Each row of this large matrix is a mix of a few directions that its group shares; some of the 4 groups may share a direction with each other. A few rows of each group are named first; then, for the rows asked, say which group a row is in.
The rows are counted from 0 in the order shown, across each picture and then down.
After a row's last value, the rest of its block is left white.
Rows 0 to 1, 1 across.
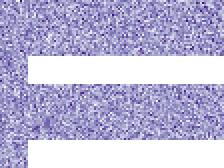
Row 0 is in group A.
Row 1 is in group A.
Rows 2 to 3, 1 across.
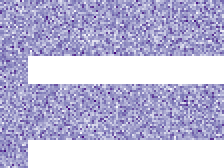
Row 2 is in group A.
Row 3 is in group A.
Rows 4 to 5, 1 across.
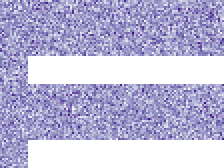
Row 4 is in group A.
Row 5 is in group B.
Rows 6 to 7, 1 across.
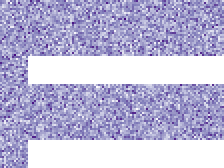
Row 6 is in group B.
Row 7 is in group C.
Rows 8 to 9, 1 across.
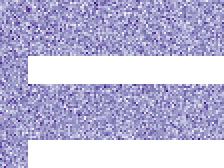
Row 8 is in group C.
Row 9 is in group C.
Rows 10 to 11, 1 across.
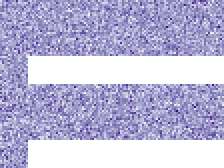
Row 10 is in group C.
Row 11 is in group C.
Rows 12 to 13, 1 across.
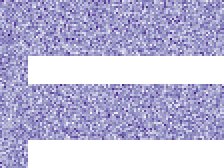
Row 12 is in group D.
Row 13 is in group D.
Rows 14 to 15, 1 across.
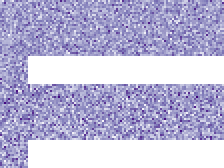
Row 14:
D
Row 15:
A
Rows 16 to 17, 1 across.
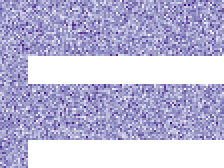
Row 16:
B
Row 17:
D
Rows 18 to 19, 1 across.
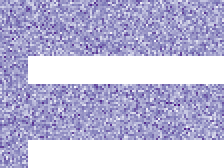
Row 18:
C
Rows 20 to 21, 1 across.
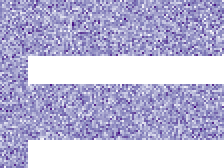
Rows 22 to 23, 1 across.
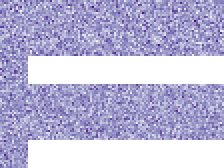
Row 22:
A
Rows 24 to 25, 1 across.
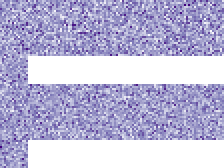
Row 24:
B
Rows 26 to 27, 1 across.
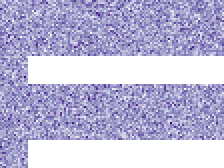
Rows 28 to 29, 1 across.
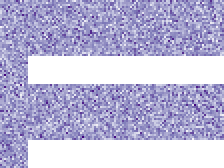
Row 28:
A
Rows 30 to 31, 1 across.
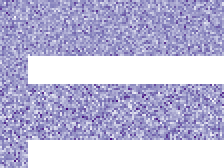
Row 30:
D
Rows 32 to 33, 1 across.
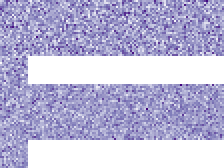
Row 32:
B
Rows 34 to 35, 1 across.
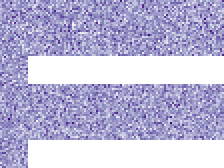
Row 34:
B
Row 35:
D
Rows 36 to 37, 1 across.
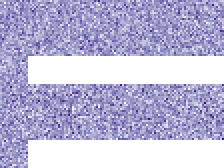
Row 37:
B
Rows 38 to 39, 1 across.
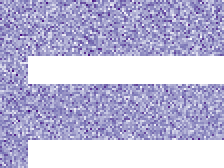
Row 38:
A
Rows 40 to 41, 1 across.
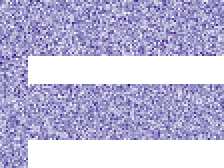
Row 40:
B
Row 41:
A
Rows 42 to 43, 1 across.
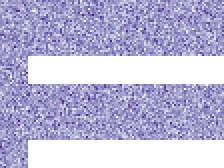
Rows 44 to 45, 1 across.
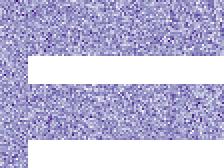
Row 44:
A
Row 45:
A
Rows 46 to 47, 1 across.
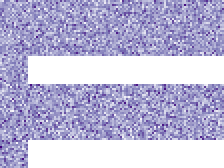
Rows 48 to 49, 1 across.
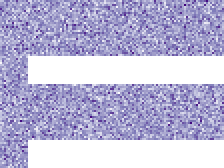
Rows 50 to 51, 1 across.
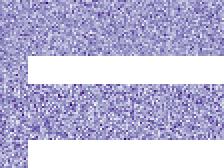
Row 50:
A
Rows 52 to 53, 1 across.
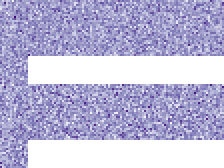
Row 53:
D
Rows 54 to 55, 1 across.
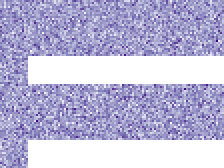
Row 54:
A
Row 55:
D
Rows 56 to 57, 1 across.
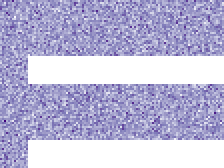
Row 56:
D
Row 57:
C
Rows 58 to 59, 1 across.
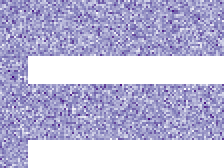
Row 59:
B
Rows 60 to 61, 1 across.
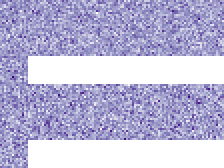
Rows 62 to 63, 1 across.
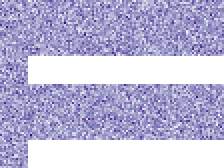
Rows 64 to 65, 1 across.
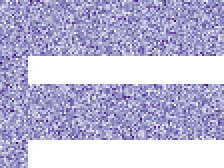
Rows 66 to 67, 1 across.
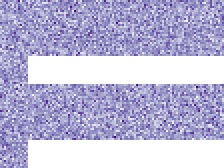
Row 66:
A
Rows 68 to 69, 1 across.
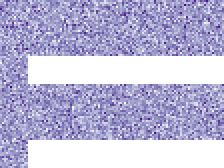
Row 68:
D
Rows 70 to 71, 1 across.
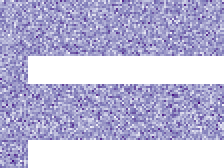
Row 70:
D
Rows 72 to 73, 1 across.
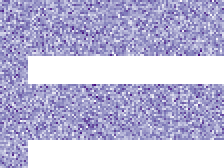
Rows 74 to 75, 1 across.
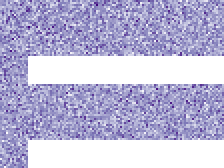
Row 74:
C
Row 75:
C
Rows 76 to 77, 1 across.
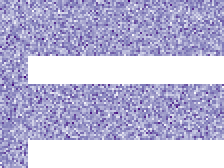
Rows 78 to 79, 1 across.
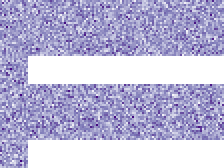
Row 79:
A
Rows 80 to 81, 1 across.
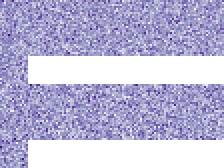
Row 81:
B
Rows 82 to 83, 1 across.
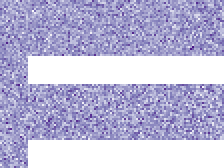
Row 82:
A
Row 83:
A
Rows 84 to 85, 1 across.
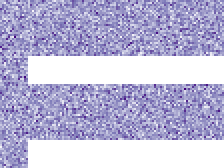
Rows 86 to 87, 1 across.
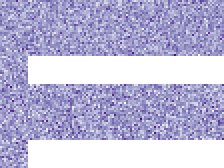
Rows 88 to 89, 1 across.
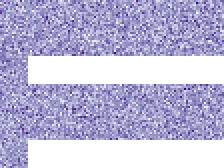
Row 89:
B
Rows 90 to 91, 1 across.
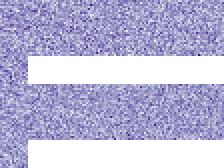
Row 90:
C
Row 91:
C
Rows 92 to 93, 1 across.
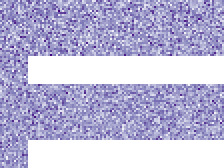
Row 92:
A
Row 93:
C
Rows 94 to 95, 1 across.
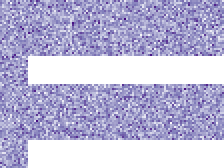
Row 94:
B
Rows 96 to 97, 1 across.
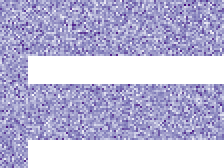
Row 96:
B
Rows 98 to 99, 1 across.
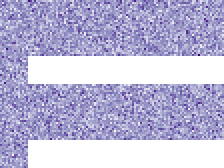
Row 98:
C
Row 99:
A
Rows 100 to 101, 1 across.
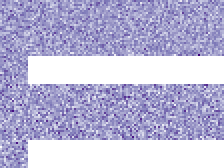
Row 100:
C
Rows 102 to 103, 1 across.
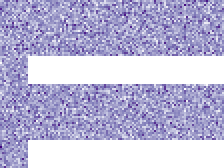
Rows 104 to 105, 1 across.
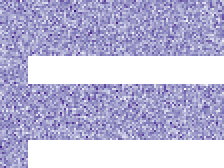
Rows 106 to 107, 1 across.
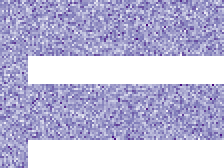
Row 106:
C
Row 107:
C
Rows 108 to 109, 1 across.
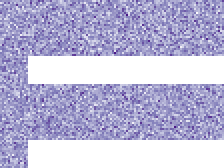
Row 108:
A
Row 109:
A
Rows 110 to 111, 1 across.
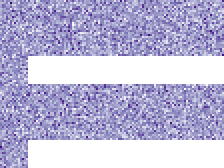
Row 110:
B
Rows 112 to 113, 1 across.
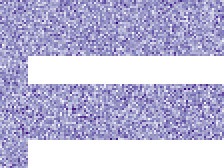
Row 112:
A
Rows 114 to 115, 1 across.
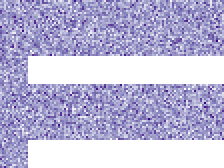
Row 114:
A
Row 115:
B
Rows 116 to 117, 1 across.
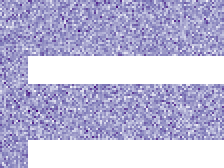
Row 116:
C
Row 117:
C
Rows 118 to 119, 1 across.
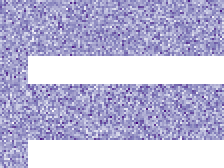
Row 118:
C
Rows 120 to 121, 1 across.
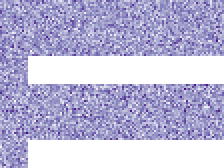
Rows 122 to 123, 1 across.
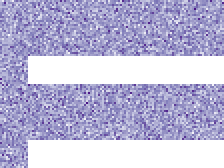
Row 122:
D
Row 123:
C
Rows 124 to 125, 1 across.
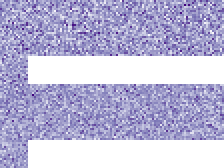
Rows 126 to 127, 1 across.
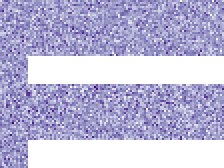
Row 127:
C
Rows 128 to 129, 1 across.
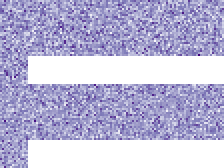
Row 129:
C
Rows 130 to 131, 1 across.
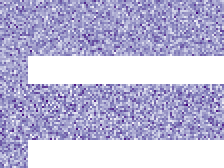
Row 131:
A
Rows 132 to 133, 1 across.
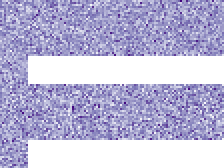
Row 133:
B
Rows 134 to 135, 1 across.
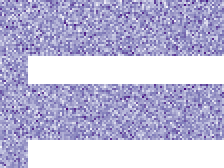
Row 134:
C
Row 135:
C
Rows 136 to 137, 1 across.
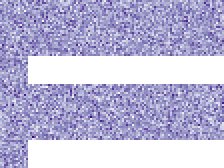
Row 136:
A
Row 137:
A
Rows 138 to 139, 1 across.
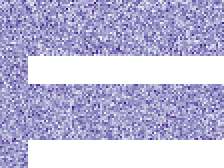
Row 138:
C
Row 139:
B
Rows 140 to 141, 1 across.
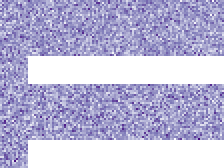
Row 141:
C
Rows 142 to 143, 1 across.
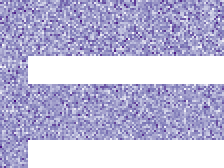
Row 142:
A
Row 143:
D
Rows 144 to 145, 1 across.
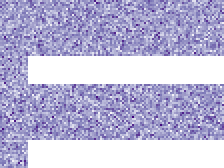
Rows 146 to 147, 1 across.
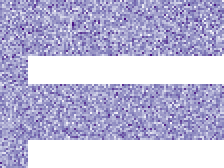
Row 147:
D
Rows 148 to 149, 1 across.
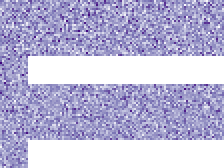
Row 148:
C
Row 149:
D
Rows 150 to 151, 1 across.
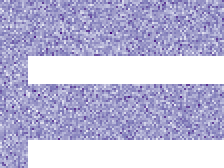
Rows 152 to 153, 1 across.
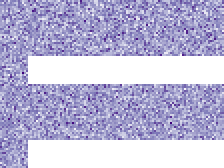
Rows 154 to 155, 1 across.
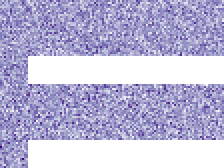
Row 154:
C
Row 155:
B
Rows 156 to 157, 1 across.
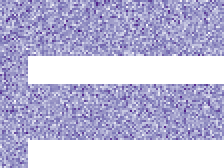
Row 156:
C
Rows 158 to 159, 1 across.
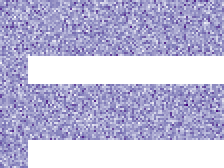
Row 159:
A
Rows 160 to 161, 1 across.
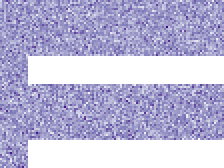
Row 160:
C
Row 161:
C
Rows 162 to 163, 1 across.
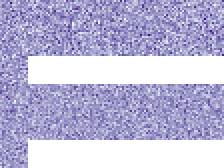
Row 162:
B
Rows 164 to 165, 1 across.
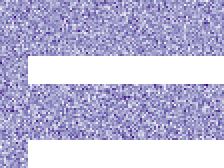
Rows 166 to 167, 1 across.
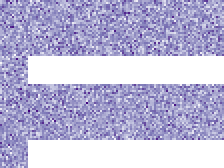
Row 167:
C
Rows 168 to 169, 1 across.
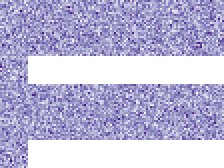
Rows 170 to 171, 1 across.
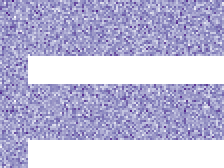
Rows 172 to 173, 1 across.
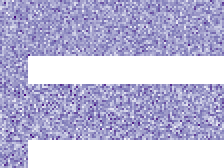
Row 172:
D
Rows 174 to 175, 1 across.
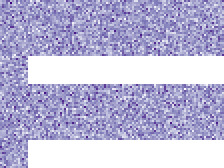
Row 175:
D
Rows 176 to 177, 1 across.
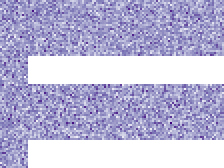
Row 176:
A
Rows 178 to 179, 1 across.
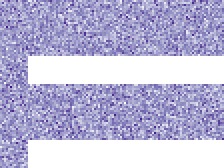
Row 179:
B
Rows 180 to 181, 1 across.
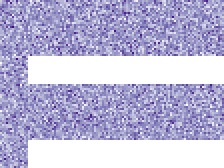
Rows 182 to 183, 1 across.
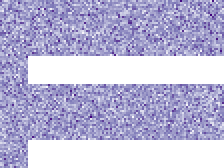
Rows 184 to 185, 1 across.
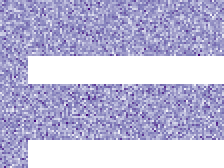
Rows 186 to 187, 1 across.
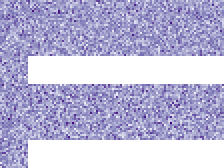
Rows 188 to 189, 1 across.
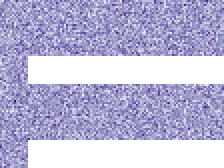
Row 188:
D
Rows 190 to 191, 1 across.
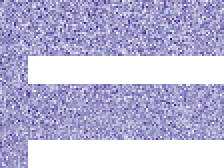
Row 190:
D
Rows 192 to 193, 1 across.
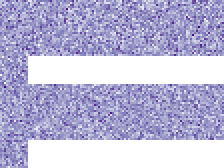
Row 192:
C
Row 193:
A
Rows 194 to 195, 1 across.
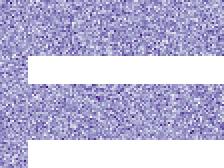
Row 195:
A
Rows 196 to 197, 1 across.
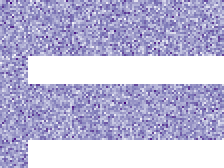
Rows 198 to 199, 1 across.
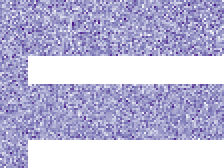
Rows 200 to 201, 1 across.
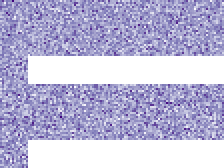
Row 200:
D
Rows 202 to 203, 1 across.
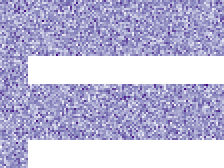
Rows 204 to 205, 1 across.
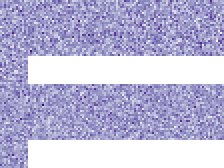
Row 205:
A
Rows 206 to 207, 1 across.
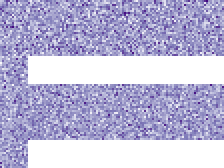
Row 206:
B
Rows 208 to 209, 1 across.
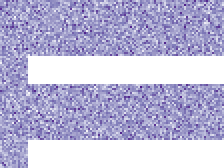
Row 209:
C
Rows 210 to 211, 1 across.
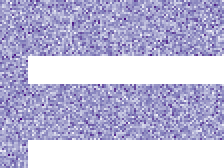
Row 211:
A
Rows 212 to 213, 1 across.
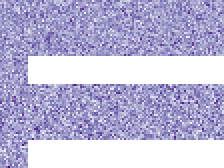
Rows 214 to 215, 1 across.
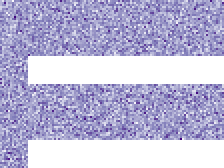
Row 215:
C
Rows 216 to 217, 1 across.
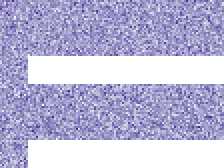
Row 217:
A
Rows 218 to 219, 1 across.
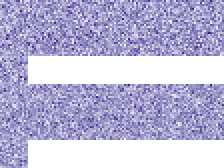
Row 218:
A
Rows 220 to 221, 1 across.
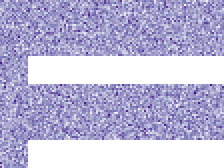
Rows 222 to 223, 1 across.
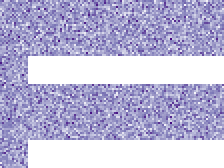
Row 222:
D
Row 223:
D
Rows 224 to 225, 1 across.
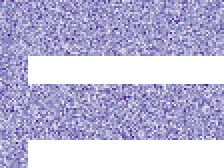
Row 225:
B
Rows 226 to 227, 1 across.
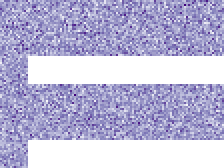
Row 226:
B
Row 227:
A
